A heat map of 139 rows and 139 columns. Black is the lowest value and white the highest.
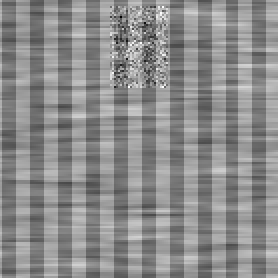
Stripes: upright, repeating 10 times. Slope: none. Odd patch: rougher, in the top middle. Roughest part: top middle.
